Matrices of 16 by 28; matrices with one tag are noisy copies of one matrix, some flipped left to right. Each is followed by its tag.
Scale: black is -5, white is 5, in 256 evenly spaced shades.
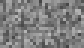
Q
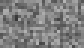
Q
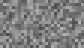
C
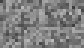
Q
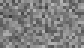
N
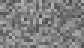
N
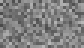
N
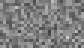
C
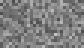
N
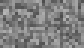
Q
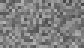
N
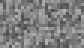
Q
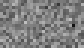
C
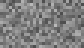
N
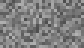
N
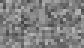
Q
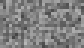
Q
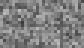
Q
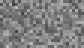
N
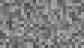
C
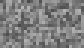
Q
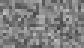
Q
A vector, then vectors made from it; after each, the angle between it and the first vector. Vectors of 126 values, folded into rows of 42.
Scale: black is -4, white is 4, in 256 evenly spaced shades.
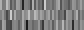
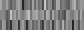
nearly parallel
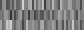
nearly opposite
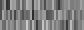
partly opposed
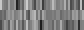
orthogonal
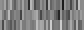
orthogonal
